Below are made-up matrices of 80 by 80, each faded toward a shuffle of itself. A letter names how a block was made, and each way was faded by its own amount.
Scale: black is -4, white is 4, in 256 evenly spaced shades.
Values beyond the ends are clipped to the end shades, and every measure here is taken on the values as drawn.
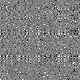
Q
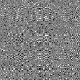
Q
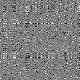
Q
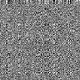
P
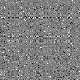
Q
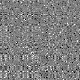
Q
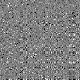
Q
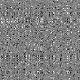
Q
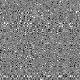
Q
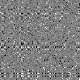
Q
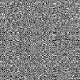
P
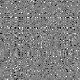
Q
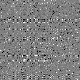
Q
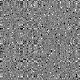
Q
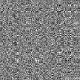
P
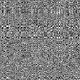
P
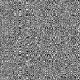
P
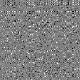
Q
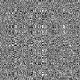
P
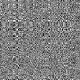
P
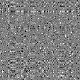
Q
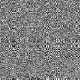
P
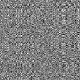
P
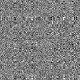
P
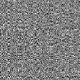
P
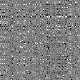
Q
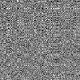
P
